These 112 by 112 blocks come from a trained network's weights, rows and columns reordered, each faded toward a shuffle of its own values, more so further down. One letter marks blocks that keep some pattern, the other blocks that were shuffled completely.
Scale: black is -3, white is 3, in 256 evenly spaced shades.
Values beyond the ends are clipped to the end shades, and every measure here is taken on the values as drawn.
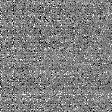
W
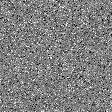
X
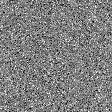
X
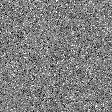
X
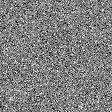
X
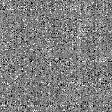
W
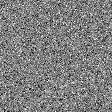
X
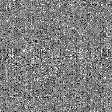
W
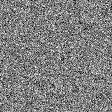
X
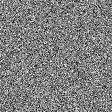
X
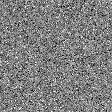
X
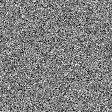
X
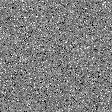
X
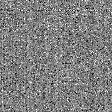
W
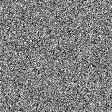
X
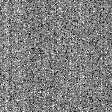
W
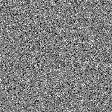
W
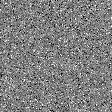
X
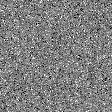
X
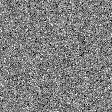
X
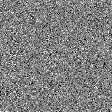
W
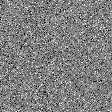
X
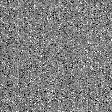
W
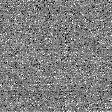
W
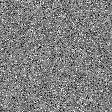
X
